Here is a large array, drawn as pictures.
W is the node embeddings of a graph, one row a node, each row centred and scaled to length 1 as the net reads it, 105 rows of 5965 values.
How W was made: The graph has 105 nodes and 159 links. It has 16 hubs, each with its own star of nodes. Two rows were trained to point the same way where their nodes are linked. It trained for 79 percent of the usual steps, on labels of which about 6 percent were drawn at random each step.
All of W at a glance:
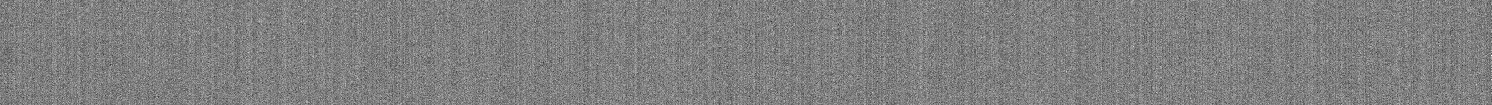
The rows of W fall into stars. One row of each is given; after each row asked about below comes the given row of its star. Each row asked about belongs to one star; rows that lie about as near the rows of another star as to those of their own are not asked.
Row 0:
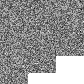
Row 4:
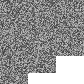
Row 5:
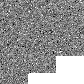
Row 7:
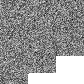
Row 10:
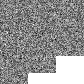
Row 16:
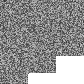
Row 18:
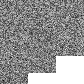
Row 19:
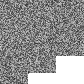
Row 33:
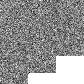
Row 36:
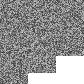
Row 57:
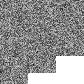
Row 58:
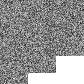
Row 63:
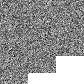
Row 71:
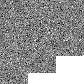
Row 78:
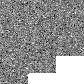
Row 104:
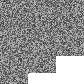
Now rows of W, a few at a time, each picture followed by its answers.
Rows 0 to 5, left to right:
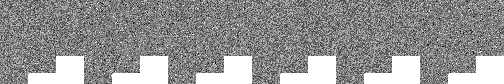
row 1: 104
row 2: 63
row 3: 33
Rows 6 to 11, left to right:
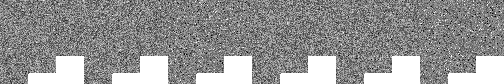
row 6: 19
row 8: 16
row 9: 78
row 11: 78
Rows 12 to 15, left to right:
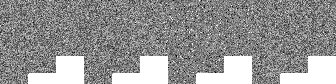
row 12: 57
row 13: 18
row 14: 4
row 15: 7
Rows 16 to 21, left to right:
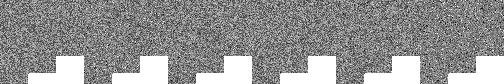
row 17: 78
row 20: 57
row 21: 57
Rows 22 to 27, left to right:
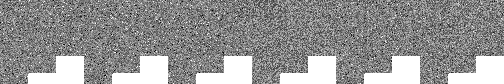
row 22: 7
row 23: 71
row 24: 78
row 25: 63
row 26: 0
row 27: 7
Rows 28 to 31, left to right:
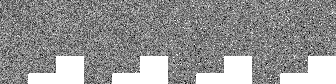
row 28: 63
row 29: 58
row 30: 58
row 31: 33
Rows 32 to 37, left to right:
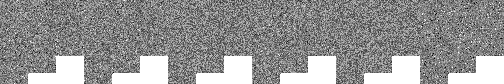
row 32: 33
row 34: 78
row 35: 0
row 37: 4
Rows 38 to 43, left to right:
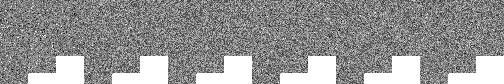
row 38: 36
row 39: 33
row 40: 10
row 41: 18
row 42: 19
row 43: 63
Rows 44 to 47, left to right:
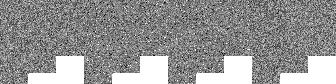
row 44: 58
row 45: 104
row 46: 58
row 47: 63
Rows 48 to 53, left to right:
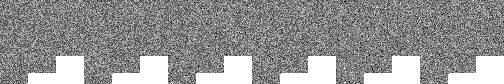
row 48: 5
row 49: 0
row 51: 57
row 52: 58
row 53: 16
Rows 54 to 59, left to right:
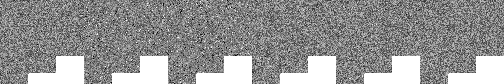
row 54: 0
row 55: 4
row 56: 18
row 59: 71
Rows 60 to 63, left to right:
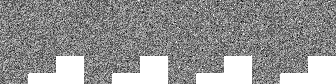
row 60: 63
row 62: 7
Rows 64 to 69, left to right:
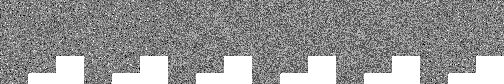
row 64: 104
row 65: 7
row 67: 16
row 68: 18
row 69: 10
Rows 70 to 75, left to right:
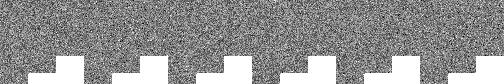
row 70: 4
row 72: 0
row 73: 5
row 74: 19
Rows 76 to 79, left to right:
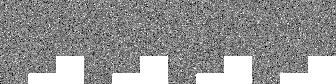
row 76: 16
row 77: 36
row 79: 71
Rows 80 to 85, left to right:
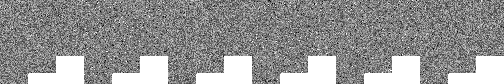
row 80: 33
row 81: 16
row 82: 78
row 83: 18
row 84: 36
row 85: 19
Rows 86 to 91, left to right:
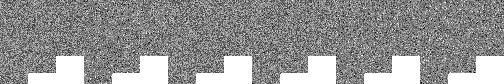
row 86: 7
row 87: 18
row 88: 58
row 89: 10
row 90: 104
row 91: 57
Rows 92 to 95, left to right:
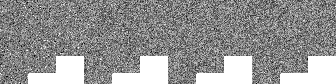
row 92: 18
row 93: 10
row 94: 5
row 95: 63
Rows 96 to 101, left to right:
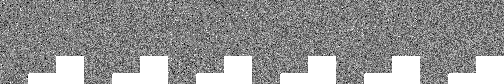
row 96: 5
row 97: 16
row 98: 104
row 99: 16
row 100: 57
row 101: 104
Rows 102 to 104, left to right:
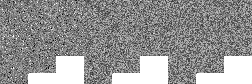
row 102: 57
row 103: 71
